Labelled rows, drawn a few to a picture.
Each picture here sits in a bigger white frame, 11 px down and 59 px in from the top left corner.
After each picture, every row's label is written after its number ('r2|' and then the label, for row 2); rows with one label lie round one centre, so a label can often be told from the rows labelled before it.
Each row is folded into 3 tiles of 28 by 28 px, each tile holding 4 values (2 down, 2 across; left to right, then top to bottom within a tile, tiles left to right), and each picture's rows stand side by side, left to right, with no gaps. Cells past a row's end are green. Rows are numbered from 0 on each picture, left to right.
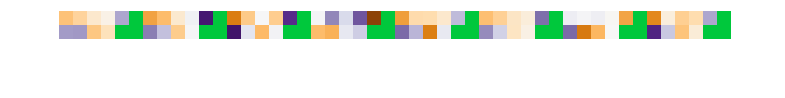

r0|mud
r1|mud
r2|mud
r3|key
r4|mud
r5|mud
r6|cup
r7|mud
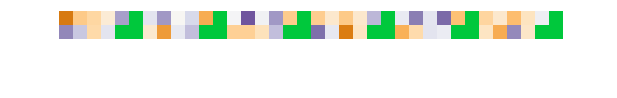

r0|mud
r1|key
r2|key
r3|mud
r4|key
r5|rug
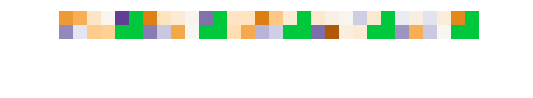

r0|mud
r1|mud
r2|rug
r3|cup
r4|cup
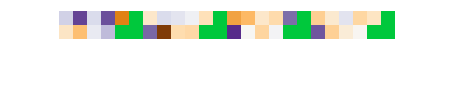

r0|key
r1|cup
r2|mud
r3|cup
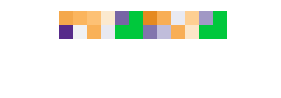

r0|mud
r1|mud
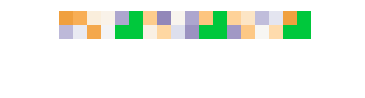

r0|mud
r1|key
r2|cup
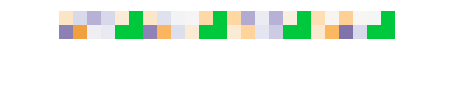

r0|cup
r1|cup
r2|key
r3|rug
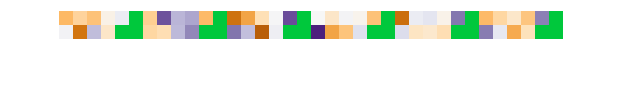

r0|rug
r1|key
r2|mud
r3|cup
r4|mud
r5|mud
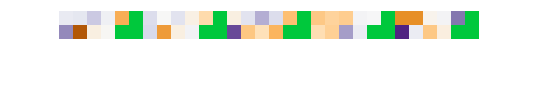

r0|cup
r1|cup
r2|cup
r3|rug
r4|mud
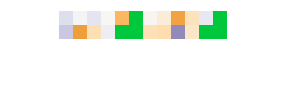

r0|cup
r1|rug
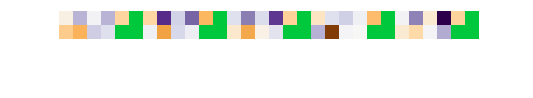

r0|key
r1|key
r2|key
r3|cup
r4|key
